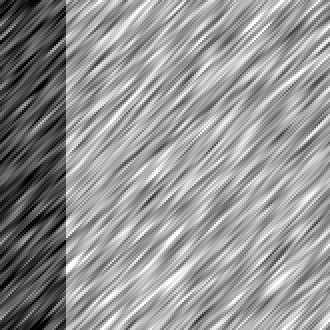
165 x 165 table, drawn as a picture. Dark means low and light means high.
On average the colour sits 60% of the way up the scale. The grain runs diagonally up to the right. A vertical seam about 20% of the way across splits the table, and the right part is higher.
